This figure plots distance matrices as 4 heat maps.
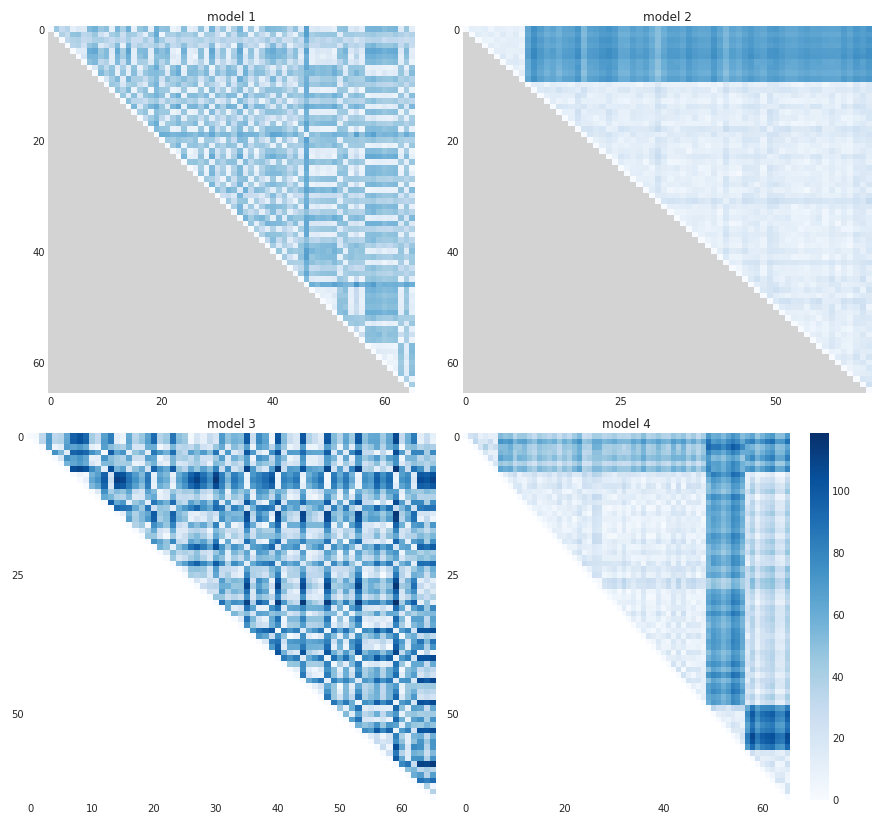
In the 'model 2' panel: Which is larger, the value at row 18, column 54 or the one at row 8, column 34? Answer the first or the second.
the second
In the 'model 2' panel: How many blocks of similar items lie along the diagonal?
2
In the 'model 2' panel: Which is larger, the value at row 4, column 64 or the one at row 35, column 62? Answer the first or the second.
the first
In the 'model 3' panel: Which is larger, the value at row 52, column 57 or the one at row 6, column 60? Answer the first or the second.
the second
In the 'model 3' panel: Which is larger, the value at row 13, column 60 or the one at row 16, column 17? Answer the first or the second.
the first
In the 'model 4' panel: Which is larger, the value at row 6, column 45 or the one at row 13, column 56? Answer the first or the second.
the second
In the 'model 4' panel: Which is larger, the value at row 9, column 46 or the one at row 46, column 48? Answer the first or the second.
the first
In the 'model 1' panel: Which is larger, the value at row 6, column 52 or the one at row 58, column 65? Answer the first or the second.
the second
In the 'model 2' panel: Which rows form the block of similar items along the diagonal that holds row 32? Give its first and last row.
10 to 65
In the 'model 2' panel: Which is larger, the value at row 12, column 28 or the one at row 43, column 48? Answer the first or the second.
the first
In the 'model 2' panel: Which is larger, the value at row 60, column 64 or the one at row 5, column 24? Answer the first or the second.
the second
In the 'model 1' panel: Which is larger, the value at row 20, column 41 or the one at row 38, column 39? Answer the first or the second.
the second
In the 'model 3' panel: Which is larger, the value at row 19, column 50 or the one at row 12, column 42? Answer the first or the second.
the second
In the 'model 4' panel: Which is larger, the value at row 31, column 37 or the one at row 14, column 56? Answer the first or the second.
the second
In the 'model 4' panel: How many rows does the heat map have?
66
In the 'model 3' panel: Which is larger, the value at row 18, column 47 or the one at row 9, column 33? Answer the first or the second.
the second
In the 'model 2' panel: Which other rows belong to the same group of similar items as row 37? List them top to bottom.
10, 11, 12, 13, 14, 15, 16, 17, 18, 19, 20, 21, 22, 23, 24, 25, 26, 27, 28, 29, 30, 31, 32, 33, 34, 35, 36, 38, 39, 40, 41, 42, 43, 44, 45, 46, 47, 48, 49, 50, 51, 52, 53, 54, 55, 56, 57, 58, 59, 60, 61, 62, 63, 64, 65
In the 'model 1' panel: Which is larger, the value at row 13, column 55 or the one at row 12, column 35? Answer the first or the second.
the second
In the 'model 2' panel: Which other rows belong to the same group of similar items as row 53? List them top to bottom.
10, 11, 12, 13, 14, 15, 16, 17, 18, 19, 20, 21, 22, 23, 24, 25, 26, 27, 28, 29, 30, 31, 32, 33, 34, 35, 36, 37, 38, 39, 40, 41, 42, 43, 44, 45, 46, 47, 48, 49, 50, 51, 52, 54, 55, 56, 57, 58, 59, 60, 61, 62, 63, 64, 65
